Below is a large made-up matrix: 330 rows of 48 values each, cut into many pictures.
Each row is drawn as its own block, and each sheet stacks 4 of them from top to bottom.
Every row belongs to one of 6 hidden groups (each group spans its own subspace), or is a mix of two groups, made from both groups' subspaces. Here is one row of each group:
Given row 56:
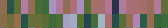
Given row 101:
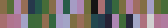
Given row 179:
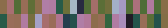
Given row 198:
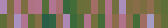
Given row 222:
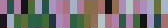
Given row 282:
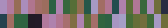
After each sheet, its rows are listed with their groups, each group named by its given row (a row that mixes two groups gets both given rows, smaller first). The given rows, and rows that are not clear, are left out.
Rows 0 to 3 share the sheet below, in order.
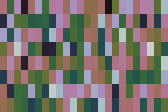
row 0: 222
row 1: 198
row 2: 56 and 222
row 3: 56
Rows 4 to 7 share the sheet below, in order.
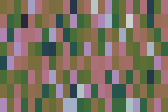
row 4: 101 and 179
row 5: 198
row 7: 179
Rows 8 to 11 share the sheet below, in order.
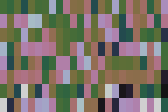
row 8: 282
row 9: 222
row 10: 179
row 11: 222
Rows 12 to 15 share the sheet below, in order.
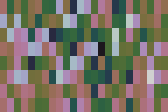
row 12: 179
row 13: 56
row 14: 101
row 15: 101
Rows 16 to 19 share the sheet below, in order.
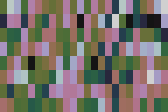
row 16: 222
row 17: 222
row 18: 101
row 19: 56
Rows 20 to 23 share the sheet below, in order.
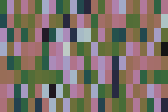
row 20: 179
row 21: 179
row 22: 56
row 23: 282
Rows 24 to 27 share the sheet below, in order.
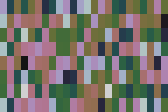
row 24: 179
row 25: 222
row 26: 56
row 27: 222
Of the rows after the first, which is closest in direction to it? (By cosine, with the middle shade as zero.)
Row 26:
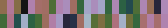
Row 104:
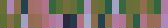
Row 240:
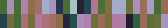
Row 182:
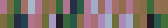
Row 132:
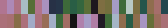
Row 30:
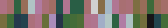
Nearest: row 104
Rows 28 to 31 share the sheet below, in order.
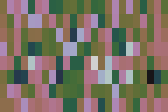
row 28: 56
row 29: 179
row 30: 101
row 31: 56
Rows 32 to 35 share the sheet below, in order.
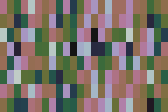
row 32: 101
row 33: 101
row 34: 198
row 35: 101
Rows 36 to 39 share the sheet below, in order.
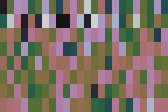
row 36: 198
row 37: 56
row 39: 101
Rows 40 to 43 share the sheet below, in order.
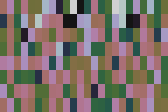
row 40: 179
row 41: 56
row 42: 282
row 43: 101
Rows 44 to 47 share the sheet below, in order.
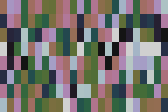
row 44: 222
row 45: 222
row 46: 222
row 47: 179
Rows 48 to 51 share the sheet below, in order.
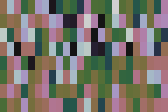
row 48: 56
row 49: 101
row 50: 101
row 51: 56
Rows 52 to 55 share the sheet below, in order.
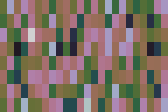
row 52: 222
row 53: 101
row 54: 198
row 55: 56
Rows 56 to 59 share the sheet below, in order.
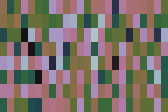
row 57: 56
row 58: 282
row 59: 282
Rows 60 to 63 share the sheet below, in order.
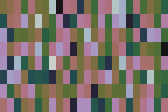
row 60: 179 and 282
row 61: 179
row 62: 198 and 222
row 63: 101
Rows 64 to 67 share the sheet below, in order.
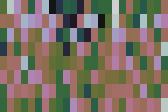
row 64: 56
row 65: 179
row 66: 56
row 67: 179
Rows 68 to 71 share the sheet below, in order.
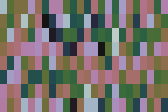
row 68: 198
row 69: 56
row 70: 198 and 222
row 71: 56 and 179
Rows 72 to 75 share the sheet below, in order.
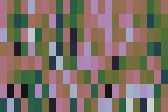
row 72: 101
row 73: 101
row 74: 179 and 282
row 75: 222
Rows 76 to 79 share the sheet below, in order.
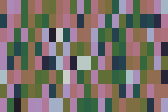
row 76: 222
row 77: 282
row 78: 179
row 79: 198
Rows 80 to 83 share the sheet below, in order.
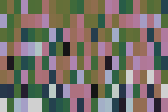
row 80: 222
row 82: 222
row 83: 282
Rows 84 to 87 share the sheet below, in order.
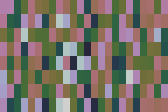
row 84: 198
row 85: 56
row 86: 179
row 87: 198
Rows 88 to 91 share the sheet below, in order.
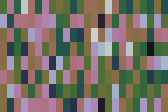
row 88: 222
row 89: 101
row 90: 222 and 282
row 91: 56
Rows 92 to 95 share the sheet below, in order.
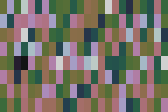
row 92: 222
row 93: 56
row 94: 56 and 282
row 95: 179
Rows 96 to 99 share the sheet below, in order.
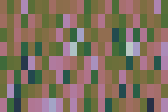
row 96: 56
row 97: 179
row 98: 56
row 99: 198
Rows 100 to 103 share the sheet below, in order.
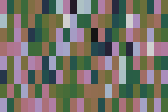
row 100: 179
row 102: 198 and 282
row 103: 222
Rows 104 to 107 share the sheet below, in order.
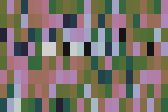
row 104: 56
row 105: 198
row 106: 101 and 222
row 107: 198
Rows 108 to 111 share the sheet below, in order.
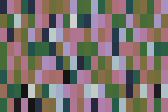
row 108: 101
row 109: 56 and 198
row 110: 179
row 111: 56
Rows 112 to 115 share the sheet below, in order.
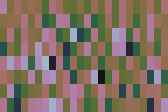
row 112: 198
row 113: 179
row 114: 56 and 282
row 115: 198
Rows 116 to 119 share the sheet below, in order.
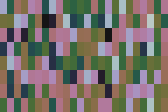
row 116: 198
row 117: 222
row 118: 56
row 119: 222
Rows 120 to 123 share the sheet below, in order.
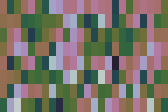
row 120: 56
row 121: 101
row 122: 56
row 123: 198
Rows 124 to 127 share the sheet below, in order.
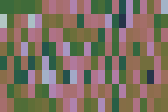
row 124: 282
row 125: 198
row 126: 198
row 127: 56
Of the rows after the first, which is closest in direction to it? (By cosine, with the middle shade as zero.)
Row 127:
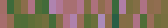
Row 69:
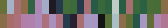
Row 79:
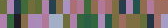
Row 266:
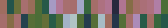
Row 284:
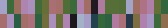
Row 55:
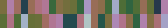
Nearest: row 266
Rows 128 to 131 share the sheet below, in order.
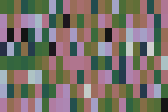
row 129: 222
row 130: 282
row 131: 179
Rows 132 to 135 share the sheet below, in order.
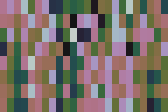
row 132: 56 and 101
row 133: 179
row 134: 101
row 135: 101
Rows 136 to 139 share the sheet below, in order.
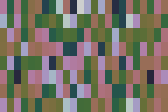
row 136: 179
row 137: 56
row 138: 198
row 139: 179
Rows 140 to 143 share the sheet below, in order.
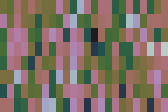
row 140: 179
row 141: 101 and 179
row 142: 101
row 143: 198
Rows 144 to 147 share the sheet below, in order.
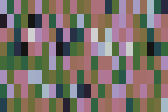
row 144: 222 and 282
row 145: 101
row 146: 282
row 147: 179
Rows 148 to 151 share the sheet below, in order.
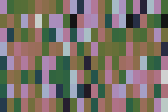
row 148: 179
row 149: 179
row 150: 179
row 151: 179
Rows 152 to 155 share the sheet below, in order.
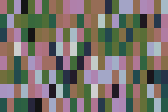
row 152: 222
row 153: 101
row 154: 101 and 179
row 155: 282
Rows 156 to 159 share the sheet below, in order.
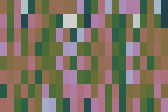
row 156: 56
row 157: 179
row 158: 179
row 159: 198
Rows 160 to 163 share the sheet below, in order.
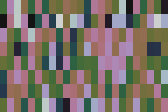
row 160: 101 and 282
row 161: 101
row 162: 282
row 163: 198
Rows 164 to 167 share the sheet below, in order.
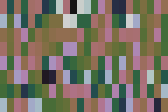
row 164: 179
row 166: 198
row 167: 282
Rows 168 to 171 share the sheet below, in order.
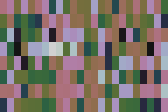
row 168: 282
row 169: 198
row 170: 222
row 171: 222
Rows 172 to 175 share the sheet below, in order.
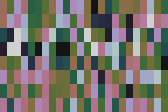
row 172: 101
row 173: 198
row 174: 56 and 222
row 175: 101 and 222
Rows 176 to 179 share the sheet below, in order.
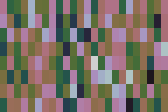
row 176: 101 and 282
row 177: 179
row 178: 101
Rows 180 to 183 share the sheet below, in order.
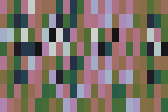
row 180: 101
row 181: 282
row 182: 101
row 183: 179
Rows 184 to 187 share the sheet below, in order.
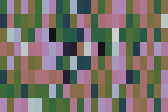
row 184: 179
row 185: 56
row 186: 179
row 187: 282
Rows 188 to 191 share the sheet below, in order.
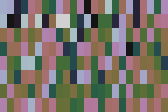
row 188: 198
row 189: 179
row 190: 101 and 222
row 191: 56 and 282
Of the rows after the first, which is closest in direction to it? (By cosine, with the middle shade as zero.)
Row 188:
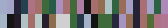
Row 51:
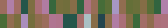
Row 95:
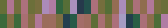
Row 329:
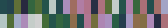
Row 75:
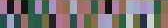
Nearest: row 51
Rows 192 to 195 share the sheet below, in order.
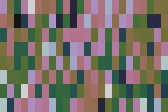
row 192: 101
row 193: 198
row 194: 282
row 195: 222
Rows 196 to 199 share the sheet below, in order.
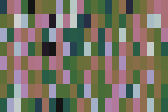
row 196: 101
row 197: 198
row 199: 198
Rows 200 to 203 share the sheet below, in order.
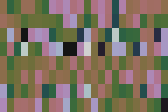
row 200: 56
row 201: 56
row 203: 179
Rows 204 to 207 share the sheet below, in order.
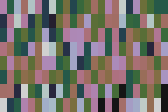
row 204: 198 and 282
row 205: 198
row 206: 179
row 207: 222 and 282
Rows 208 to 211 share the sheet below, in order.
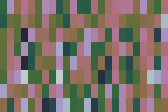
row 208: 179
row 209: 56
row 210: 56 and 101
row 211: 198
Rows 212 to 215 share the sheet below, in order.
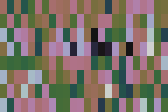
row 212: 222
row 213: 101
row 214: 282
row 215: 222
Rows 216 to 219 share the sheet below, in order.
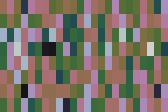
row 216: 56
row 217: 198
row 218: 198 and 222
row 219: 56
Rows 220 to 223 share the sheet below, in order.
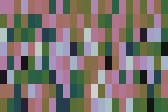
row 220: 282
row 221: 179
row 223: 101
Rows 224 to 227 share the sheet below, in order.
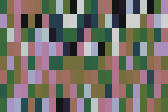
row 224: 179
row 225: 56
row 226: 56 and 198
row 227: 198
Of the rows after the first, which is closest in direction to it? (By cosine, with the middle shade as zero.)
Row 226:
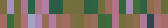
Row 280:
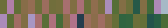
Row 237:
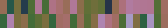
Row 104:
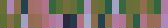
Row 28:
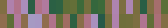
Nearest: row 28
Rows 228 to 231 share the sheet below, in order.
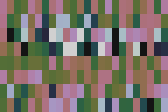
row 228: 198
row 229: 56
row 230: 282
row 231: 198 and 222
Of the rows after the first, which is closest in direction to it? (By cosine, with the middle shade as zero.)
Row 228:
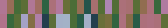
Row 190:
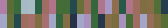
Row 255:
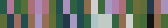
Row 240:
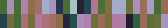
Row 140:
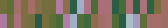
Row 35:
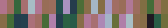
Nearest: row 190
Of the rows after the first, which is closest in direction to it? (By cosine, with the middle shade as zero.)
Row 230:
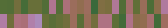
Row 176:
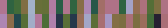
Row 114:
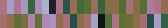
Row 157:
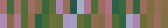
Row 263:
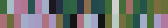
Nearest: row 176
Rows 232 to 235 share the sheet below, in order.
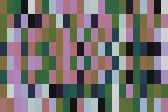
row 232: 56
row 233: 222
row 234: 222
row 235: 56
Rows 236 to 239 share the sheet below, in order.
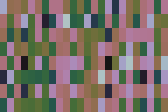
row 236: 198
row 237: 222
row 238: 222
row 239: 222
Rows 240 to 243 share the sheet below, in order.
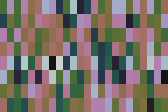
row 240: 179
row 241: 101
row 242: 282
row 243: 101
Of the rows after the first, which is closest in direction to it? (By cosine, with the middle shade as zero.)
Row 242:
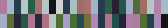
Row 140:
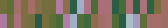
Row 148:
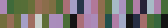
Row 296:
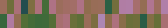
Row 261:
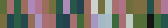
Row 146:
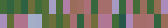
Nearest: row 140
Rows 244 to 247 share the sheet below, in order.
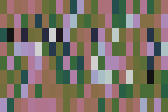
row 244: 179
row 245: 282
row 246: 101
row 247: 222
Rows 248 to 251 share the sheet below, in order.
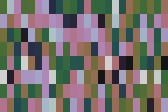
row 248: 56
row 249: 56
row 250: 222
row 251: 198
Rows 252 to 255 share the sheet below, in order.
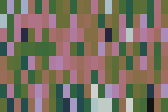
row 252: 222
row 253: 222
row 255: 101
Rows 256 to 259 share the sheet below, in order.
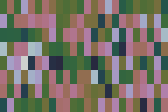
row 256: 222
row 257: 282
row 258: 56
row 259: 222
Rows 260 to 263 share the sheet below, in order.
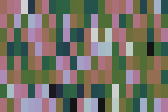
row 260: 56
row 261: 101
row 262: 179
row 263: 56
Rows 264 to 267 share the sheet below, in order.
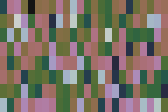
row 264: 101
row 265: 222
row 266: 56
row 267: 222
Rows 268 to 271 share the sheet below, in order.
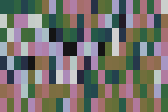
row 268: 282
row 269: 56
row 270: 101 and 198
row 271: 56
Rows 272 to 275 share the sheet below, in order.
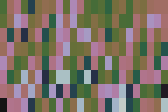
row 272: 101
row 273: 179 and 222
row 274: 198
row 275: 282
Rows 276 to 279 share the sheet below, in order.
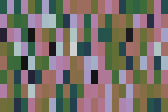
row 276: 198 and 222
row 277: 101
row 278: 56
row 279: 101
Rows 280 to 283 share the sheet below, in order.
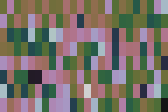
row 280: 222 and 282
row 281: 56
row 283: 179
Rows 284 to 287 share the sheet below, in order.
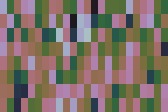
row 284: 101
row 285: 179
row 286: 101
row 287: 56 and 198
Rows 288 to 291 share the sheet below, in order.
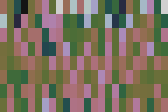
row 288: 56 and 282
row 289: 198
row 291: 198
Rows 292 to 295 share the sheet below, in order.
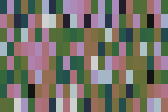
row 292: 198
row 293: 222
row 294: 101
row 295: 101
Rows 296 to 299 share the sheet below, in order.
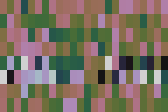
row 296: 222
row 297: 56
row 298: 222
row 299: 56
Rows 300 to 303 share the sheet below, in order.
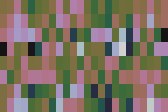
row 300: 101
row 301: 282
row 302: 222
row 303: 101
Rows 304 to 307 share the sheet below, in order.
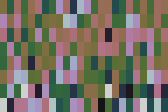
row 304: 179
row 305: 222
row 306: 101
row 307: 222
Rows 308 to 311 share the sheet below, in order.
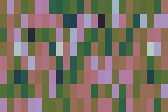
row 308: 56
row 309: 101
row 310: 101
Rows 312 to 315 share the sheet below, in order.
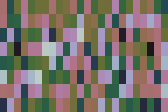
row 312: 222
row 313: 198
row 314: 282
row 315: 222
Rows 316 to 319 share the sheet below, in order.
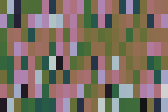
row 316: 198
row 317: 101
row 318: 282
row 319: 222
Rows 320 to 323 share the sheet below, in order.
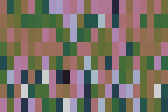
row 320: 56
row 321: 179
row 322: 198
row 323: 56
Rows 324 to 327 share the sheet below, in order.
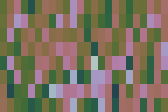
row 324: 101
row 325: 179 and 198
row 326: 101
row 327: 56
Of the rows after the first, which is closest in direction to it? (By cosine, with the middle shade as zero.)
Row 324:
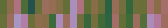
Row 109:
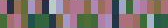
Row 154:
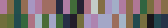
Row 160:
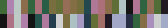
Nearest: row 160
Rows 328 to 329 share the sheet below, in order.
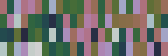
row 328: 198
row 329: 282
